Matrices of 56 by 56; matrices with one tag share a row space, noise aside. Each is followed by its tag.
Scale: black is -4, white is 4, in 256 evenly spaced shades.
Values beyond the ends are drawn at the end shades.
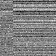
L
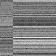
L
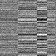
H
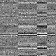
H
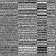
H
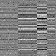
H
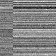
L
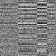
H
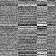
H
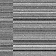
L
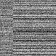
L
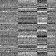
H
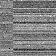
L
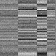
H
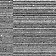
L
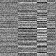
H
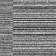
L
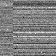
L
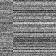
L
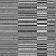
H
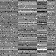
H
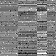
H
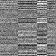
H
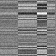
H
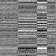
H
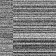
L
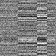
H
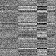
H
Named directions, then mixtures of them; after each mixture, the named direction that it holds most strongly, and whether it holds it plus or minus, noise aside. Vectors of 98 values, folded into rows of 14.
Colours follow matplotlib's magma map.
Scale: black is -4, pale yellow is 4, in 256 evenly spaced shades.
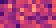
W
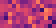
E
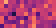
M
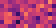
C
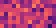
E, plus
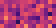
C, plus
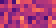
W, plus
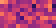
W, minus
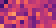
M, minus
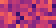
C, plus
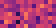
C, plus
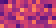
W, plus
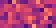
E, plus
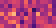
M, minus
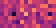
M, plus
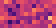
E, minus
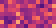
C, minus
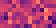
E, plus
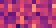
W, plus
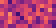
C, plus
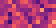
E, minus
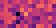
C, plus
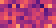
E, minus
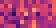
M, plus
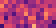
M, plus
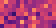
M, plus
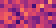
C, plus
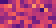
E, plus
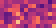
C, minus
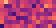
M, plus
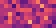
E, plus
